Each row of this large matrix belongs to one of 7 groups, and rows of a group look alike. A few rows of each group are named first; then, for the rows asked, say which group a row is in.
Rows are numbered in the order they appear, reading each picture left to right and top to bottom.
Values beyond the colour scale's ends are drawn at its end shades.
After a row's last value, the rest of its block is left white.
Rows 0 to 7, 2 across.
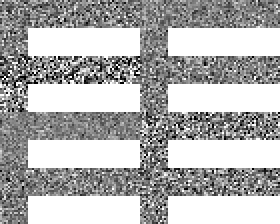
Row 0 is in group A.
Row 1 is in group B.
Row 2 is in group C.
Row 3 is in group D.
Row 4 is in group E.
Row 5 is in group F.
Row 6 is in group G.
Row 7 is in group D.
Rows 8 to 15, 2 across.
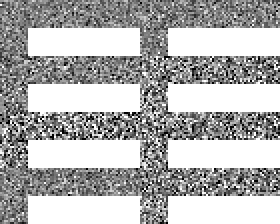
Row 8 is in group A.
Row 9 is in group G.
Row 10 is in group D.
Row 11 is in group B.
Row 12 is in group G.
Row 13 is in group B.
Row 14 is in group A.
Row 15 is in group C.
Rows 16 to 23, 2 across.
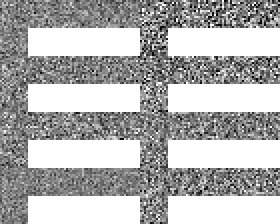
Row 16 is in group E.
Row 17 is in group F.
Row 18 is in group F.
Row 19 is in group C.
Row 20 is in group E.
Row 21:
A
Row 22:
F
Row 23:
A
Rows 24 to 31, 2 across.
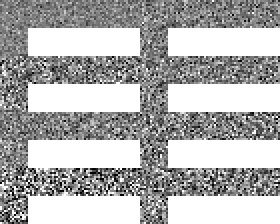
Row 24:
A
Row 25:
F
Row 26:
B
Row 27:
F
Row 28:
C
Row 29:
G
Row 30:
E
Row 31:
D
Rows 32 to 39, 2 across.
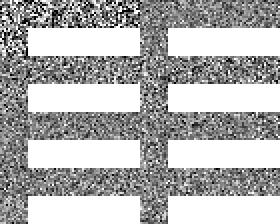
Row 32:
B
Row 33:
G
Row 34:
D
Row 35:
B
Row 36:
A
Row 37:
B
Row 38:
C
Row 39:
E
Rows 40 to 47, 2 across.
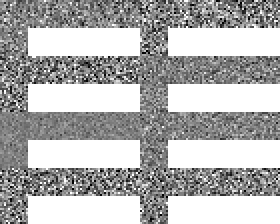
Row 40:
E
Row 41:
E
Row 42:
A
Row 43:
C
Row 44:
A
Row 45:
G
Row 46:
A
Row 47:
G
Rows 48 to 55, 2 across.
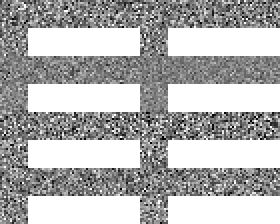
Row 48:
D
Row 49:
A
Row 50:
C
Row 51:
C
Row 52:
C
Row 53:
F
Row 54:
B
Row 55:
C
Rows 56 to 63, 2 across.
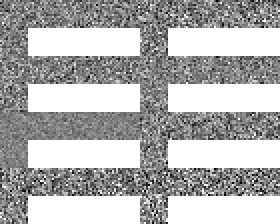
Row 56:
G
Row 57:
E
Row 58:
A
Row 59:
E
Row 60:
D
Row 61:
B
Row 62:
B
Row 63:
C
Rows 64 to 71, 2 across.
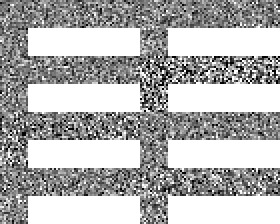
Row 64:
G
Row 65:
B
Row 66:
D
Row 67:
G
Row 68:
B
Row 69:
A
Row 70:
C
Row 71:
B
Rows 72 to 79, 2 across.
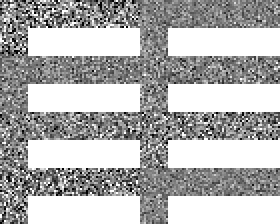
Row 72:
E
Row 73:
B
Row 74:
F
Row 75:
B
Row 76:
G
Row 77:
D
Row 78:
A
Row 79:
C
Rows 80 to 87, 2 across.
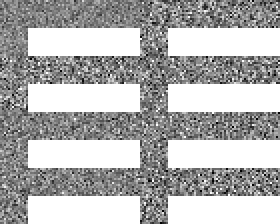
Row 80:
C
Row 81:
D
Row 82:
E
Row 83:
G
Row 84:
C
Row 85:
F
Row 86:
B
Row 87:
A
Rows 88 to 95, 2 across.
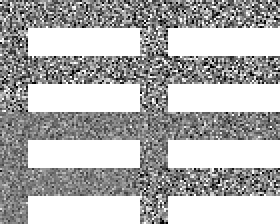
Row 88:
G
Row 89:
C
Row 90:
C
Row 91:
D
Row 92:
A
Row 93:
A
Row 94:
G
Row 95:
C
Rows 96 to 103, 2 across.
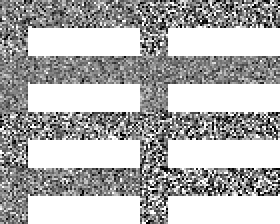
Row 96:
B
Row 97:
G
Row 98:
E
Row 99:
C
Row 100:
E
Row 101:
A
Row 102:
E
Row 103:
D
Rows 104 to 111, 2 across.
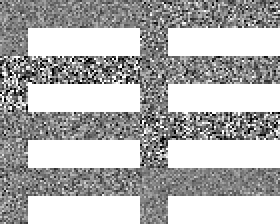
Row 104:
G
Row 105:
D
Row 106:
B
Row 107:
G
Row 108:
C
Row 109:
F
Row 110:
C
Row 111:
B
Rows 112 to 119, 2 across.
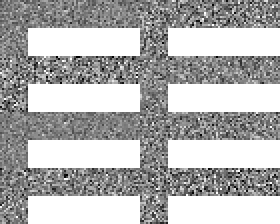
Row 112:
D
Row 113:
A
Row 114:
E
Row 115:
E
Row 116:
D
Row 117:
A
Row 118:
D
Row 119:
A
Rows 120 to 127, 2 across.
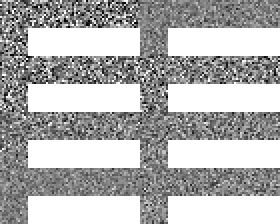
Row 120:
A
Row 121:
A
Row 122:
B
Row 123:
G
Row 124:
D
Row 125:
D
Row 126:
G
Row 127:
C
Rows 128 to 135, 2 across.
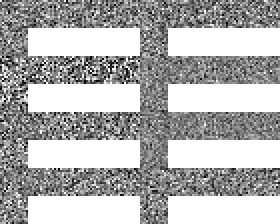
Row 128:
F
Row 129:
A
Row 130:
F
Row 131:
A
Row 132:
C
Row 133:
A
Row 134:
C
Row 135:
D
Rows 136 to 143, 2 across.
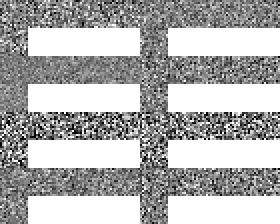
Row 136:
E
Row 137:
G
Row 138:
C
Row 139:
F
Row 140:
F
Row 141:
F
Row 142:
D
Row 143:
F
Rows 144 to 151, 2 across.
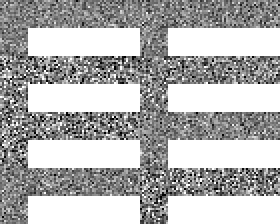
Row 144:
E
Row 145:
F
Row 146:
E
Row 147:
D
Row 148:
F
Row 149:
E
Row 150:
F
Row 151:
F
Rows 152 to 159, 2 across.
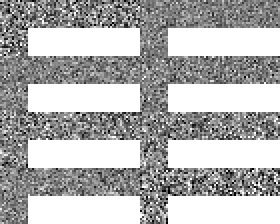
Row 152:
G
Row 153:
F
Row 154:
C
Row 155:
F
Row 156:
E
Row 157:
B
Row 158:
E
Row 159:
B
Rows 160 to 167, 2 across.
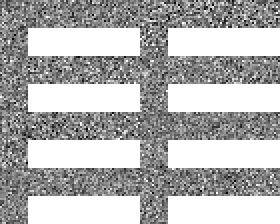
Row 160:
F
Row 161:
D
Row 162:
E
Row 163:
G
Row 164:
B
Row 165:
C
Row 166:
D
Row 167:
A
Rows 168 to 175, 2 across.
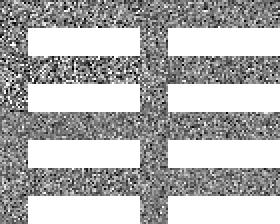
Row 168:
D
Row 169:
D
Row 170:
A
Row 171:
F
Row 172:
B
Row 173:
A
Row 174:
F
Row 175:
G
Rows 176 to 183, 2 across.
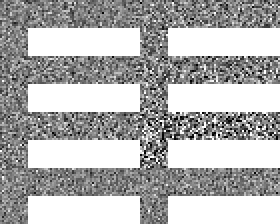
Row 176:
D
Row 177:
G
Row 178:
D
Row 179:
A
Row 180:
D
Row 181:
A
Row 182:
F
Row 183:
F
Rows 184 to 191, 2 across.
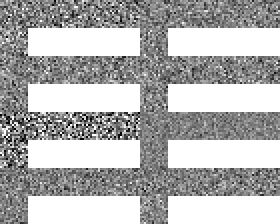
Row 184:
C
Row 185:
D
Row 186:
E
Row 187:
B
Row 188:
G
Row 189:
A
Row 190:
A
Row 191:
C
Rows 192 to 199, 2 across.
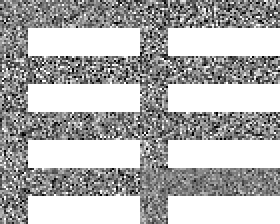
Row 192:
C
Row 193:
A
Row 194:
F
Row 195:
D
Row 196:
B
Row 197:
C
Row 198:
B
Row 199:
B
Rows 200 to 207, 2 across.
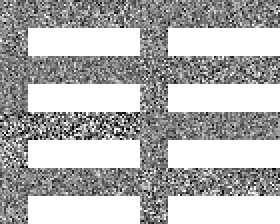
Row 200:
E
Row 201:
B
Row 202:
A
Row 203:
C
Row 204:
C
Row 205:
F
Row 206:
B
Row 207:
E
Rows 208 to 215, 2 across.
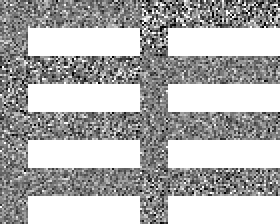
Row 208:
E
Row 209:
F
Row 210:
D
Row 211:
G
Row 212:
D
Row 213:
G
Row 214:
D
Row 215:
A
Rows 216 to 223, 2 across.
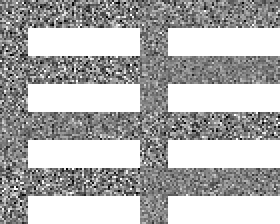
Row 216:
A
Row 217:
D
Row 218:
A
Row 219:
B
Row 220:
B
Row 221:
B
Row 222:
F
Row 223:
C
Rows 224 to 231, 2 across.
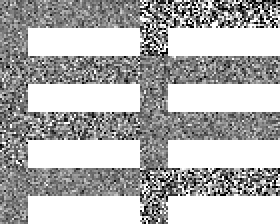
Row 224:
E
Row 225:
E
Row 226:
G
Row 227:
A
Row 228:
D
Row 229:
D
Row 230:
E
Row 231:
G
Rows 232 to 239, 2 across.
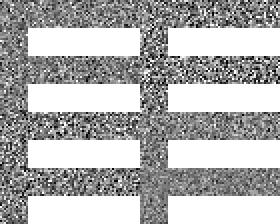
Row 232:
G
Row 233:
A
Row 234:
A
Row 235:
G
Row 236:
A
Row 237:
G
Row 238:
D
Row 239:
A
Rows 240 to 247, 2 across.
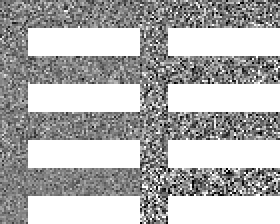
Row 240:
D
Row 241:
A
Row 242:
E
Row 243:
B
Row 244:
F
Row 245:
A
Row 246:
C
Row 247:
B
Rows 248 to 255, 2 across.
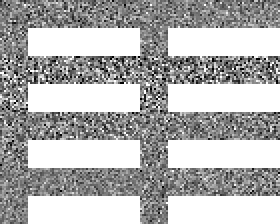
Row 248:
D
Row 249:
E
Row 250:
E
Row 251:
A
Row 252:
A
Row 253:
G
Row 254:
A
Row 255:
G
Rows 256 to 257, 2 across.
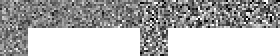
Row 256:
B
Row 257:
A
